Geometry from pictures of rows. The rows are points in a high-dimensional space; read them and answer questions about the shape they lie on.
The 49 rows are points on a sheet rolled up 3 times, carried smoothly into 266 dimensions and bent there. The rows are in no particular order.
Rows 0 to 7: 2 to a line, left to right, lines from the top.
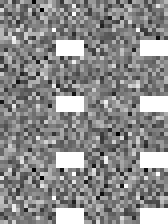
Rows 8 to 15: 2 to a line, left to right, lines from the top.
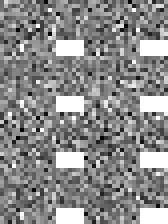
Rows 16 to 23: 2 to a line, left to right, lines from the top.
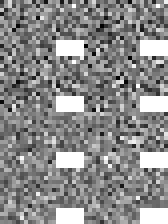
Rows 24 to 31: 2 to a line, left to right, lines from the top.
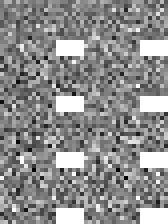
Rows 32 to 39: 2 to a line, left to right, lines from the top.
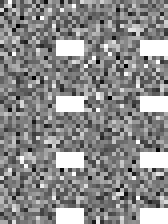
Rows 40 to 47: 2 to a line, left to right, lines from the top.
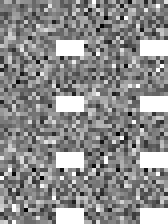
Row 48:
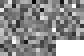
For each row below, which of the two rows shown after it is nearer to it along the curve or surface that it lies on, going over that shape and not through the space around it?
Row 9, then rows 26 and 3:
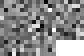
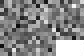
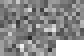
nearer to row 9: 26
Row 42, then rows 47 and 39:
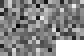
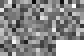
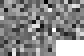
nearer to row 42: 47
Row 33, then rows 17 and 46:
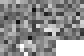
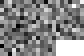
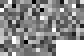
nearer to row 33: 17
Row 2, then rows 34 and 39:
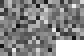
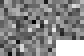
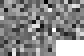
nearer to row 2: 34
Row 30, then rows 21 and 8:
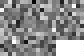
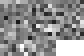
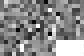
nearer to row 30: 21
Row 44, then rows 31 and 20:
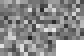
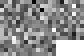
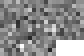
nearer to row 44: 20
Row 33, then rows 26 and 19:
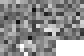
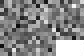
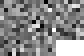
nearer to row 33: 19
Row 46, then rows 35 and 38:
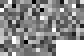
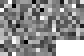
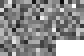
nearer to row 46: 35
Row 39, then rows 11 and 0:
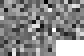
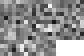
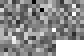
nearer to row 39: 11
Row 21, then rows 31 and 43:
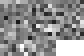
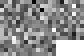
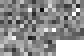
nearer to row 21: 43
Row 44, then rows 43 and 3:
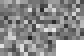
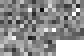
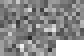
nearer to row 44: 3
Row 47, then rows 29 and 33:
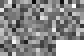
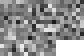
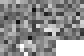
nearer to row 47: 29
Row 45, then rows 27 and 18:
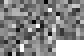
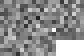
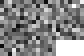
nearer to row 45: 18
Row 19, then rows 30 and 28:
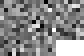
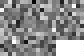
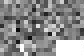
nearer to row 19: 28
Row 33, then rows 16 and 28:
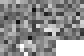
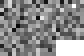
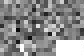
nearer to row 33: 28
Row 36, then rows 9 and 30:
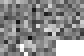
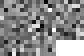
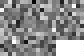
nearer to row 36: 9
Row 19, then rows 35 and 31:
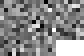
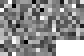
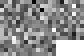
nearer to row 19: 35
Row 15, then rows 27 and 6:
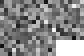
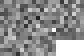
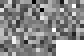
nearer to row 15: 6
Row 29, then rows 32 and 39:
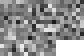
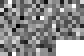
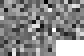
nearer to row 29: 39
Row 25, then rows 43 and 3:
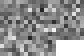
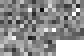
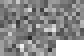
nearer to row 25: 3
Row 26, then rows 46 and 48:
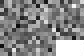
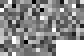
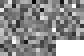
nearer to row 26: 48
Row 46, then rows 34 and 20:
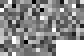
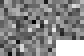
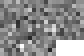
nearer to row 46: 34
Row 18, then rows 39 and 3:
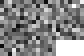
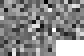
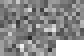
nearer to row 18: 39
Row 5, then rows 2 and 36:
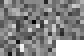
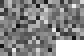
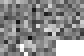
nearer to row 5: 2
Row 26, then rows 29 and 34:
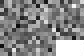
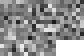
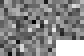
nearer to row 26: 34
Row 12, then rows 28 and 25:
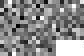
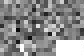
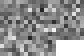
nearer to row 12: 28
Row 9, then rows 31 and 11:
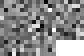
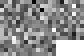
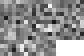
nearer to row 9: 11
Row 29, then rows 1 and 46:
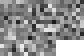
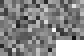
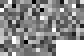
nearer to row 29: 46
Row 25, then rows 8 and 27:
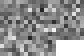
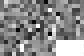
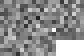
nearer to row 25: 27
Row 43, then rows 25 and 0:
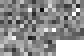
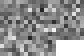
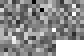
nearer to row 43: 0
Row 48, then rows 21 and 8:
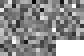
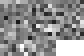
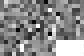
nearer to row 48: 21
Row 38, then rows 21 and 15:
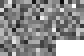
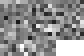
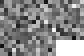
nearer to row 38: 15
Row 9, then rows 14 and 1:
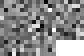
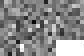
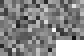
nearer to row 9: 14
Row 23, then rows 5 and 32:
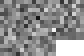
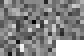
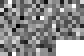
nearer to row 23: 5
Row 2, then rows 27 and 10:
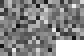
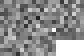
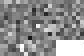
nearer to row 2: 10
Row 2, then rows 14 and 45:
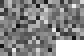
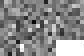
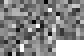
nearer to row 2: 14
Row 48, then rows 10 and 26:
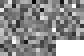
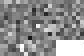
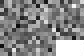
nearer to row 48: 26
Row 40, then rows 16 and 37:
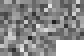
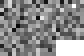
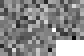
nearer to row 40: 37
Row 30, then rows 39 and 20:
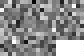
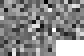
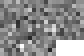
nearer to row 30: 39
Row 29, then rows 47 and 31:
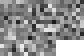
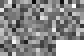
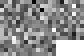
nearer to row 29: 31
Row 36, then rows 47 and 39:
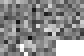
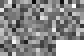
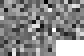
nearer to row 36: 39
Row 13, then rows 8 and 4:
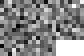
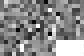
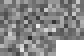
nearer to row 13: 8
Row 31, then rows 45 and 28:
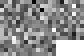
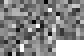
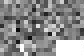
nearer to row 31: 28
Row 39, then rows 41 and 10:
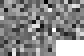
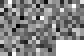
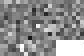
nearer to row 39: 41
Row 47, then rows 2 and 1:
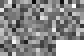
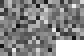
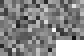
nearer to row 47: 2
